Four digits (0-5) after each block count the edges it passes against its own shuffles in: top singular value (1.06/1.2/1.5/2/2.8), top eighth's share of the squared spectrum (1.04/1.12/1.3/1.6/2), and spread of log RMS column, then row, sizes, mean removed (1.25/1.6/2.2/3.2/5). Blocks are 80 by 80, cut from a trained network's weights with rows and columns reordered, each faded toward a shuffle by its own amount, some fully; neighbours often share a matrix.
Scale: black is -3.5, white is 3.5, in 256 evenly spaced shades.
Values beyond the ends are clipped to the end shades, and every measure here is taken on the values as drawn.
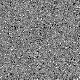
2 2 1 0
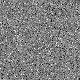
1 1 0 0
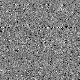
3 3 1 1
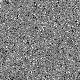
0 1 0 0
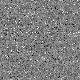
1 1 0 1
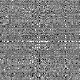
3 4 3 2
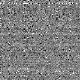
3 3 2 2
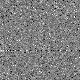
2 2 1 1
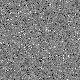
0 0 0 0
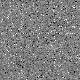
2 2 1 0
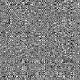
4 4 2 3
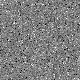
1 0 0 0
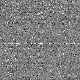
2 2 1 1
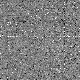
2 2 1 0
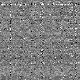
3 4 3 2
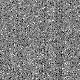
2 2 1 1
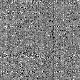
2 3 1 2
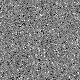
0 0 0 0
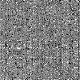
3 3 1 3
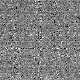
2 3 2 1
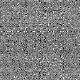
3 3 2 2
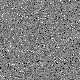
0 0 0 0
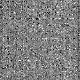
3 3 0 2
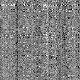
3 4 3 3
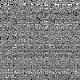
3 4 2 2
